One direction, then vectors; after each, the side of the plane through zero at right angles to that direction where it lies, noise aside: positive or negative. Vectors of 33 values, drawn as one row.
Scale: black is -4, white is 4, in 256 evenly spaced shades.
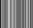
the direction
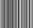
negative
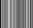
positive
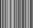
positive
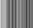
negative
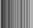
negative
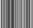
negative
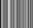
positive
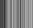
positive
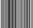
negative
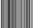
negative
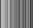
positive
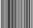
negative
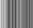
negative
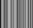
positive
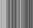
negative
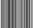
negative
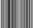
negative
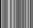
positive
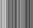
negative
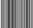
negative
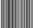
negative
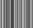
negative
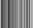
negative
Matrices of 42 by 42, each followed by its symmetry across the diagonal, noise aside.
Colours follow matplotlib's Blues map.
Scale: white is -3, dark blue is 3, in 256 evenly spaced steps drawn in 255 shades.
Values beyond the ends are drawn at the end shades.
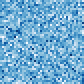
neither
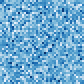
symmetric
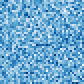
neither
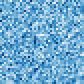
antisymmetric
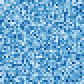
symmetric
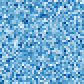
antisymmetric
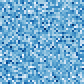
neither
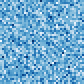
antisymmetric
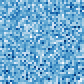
symmetric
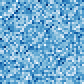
symmetric
